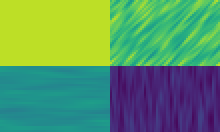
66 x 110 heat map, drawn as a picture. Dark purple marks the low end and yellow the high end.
The table splits into 2 rows of 2 panels. Panel 1,1: very high, flat. Panel 1,2: high, slanting up to the right. Panel 2,1: middling, streaked across, faint in contrast. Panel 2,2: very low, streaked downward, faint in contrast.
